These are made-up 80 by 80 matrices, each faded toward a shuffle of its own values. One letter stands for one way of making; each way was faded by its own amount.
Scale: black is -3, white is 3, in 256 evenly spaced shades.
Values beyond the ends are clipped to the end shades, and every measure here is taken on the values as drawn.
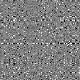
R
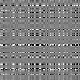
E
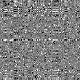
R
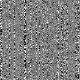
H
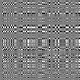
E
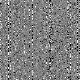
H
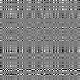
E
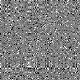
R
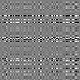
E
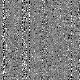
H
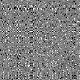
R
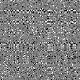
R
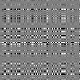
E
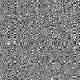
R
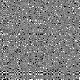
R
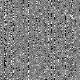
H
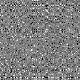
R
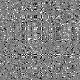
R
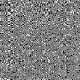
R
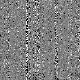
H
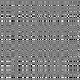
E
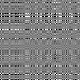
E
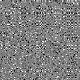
R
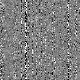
H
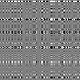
E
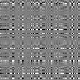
E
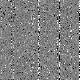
H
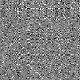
R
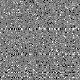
R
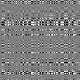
E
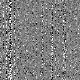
H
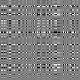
E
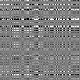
E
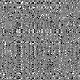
R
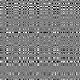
E
